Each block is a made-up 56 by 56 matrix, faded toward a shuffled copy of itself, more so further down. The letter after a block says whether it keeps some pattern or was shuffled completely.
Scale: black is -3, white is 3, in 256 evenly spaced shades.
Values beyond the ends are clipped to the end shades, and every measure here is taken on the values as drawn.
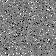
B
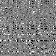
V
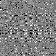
V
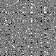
V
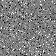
B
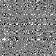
V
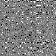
V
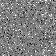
B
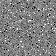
B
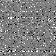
V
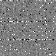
V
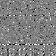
V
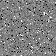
B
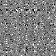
V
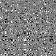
V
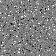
B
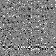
V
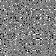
V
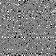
V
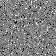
B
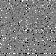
V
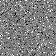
B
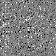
V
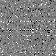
V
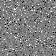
B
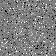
B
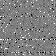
V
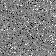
B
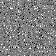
V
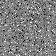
B
